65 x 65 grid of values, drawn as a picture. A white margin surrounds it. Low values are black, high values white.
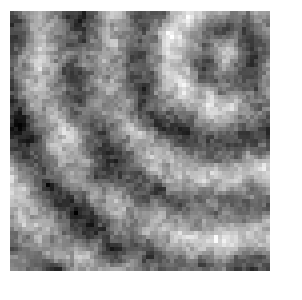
Rings spread out from the top right. The halves do not mirror each other. No overall slope runs across the table. No single row or column stands out from its neighbours.
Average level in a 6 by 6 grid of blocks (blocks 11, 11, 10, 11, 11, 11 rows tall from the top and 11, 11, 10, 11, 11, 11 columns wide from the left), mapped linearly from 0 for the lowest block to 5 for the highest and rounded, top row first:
3 1 4 4 4 2 / 4 1 3 4 4 2 / 1 3 3 1 4 2 / 1 4 0 4 3 4 / 4 0 3 2 3 3 / 3 3 1 3 5 4
